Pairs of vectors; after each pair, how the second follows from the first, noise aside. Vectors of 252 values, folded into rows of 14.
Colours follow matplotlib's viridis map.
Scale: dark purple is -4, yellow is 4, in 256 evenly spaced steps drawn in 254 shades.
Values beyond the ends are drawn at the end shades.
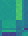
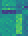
wrapped around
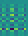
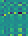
wrapped around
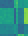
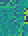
sign-scrambled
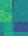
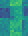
wrapped around
